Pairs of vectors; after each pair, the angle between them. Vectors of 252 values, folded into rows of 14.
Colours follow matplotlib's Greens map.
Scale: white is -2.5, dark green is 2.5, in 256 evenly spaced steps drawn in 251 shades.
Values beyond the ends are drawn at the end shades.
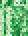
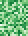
orthogonal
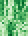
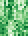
nearly opposite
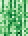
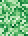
orthogonal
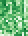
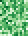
partly aligned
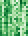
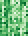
nearly parallel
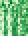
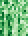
nearly opposite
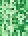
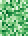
partly opposed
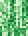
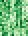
nearly opposite
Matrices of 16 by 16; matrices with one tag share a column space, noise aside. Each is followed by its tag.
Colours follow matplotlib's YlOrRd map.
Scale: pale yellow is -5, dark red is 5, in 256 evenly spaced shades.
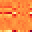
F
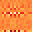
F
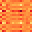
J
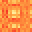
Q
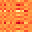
J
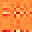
F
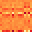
F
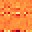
F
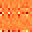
F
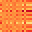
J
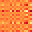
J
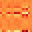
F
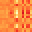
Q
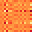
J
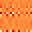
F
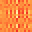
Q
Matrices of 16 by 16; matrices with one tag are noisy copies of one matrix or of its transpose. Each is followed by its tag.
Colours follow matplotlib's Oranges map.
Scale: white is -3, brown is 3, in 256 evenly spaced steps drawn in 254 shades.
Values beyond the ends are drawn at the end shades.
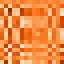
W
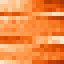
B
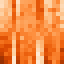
B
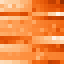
B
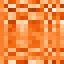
W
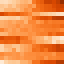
B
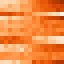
B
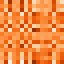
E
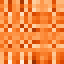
E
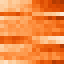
B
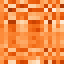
W
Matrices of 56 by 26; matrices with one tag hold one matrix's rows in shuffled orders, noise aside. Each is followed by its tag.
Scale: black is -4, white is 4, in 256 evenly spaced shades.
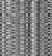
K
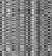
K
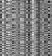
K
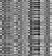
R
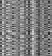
K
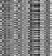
R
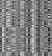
K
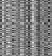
K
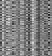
K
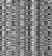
K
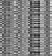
R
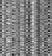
K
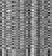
K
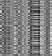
R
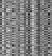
K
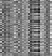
R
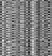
K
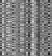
K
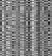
K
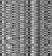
K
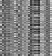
R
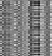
R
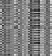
R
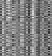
K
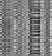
R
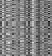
K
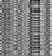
R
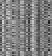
K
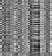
R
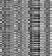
R
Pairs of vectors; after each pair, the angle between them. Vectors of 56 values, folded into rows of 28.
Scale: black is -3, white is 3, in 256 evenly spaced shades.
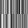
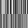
partly aligned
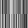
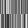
orthogonal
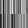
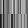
nearly parallel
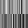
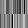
partly opposed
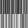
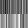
nearly parallel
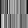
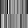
nearly parallel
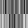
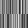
partly opposed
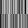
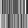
nearly opposite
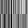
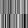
orthogonal
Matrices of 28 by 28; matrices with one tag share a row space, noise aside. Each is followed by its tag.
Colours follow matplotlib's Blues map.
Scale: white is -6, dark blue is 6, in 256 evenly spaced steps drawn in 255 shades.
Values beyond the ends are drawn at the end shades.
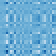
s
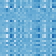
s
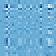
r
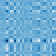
s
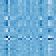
r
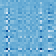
r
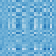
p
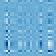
r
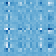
r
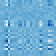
r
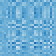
p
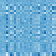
s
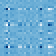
r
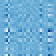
r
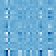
r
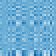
p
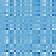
s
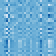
r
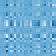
s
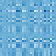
p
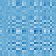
p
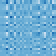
s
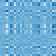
s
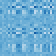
p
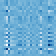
r
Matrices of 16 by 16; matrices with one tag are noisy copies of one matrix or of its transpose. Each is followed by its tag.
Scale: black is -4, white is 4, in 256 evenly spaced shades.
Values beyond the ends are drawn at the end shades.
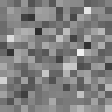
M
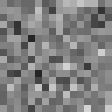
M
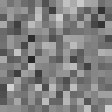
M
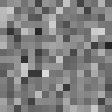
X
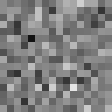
M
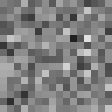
M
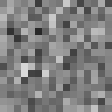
X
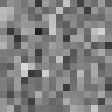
X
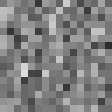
X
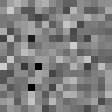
X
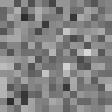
M
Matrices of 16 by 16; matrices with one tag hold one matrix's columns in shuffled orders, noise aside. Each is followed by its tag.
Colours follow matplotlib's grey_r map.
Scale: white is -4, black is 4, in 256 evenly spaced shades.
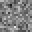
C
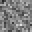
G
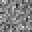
C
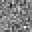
C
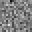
G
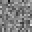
G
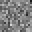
G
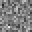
C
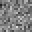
C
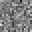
G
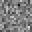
C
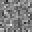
G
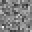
C
